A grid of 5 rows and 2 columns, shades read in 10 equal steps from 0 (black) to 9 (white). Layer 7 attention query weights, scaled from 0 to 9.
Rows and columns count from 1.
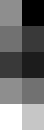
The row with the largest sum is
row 5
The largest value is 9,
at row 5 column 1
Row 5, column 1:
9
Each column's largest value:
9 7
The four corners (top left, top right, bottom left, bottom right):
5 0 9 7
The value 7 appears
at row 5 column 2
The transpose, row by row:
5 4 2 5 9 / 0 2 1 4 7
